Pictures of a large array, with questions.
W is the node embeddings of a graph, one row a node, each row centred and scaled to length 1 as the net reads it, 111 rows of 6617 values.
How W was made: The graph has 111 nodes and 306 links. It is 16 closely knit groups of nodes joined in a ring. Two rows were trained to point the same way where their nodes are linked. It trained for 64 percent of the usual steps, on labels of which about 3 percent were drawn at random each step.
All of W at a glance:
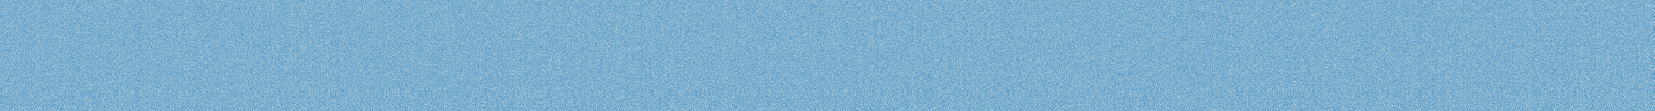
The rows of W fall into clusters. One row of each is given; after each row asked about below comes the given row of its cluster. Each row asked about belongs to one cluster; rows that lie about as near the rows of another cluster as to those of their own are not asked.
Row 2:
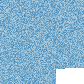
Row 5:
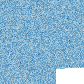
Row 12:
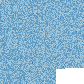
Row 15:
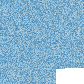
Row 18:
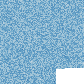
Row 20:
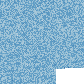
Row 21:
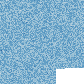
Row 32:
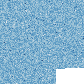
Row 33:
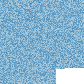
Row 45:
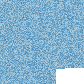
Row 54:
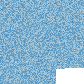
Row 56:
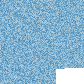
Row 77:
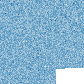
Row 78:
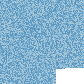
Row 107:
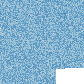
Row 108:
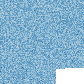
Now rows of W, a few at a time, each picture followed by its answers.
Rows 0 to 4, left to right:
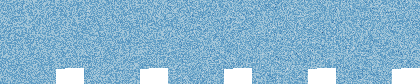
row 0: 77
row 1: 15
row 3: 108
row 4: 108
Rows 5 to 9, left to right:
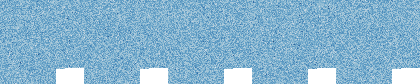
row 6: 21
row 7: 21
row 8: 45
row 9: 21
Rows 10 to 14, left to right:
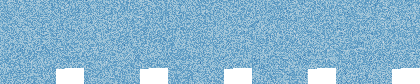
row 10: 18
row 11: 5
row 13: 108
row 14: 56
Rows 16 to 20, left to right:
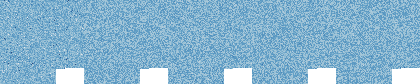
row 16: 107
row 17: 32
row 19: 78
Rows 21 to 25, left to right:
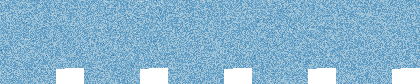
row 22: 5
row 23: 2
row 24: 54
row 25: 56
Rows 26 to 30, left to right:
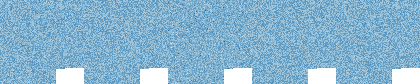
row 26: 45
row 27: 2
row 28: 78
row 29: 20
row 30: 45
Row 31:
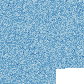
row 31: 77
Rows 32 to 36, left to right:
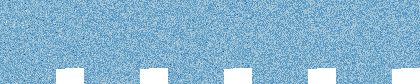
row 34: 33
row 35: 20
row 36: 20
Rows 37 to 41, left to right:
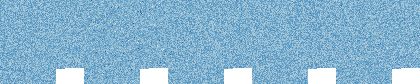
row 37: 12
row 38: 54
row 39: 2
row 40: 107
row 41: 45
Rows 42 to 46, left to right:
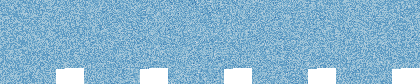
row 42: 56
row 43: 107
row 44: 15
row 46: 18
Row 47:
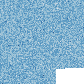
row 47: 108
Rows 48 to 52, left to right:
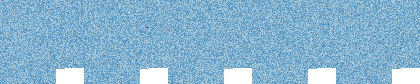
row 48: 5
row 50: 33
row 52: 5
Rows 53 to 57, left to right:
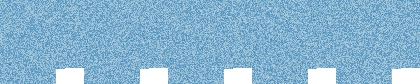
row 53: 78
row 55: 77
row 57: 33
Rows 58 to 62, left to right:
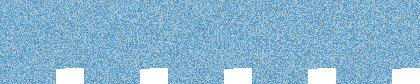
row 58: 15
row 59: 78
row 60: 78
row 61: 108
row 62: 32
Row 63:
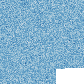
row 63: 15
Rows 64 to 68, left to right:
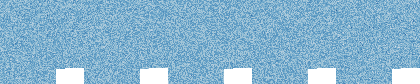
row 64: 45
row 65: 5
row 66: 107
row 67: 78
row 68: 15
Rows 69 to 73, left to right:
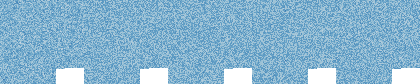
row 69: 18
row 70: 2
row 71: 21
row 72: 12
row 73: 32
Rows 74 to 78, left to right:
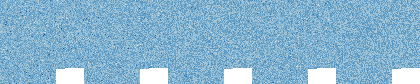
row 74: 32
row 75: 107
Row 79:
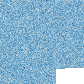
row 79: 77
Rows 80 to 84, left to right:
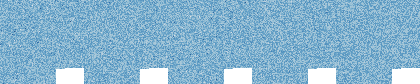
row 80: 33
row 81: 108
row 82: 5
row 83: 18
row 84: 12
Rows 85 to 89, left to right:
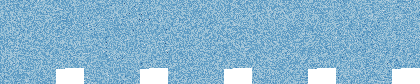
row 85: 108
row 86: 78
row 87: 54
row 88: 21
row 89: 21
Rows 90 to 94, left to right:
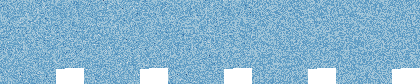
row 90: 77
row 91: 77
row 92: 77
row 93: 20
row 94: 56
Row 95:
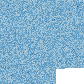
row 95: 77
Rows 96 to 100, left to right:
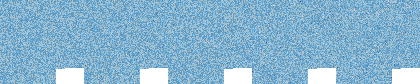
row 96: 33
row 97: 33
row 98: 32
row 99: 108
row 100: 21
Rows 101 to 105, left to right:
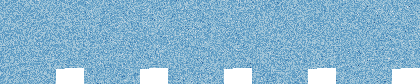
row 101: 54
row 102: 107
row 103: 33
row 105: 54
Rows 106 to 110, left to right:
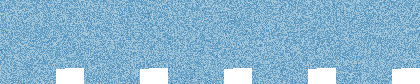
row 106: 21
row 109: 5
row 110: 12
